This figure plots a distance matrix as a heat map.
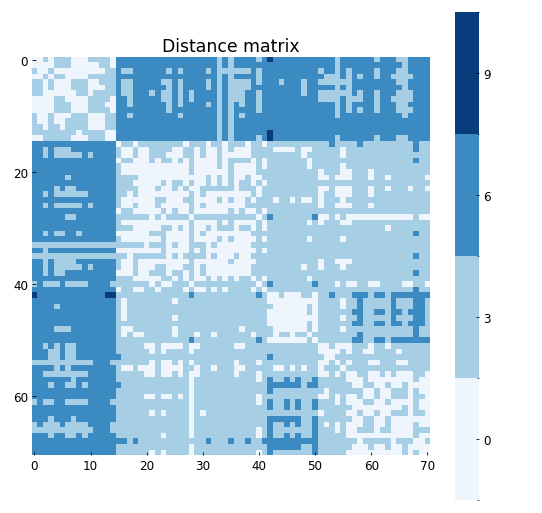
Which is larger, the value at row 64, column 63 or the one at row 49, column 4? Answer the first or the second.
the second
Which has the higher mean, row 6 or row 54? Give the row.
6
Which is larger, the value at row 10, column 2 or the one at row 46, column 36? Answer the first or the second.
the second
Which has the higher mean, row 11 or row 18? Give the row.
11
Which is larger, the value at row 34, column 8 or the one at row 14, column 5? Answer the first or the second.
the first
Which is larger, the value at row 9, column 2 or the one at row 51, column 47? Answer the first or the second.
the second
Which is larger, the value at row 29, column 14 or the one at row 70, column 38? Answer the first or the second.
the first
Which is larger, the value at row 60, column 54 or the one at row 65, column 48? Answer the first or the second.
the second
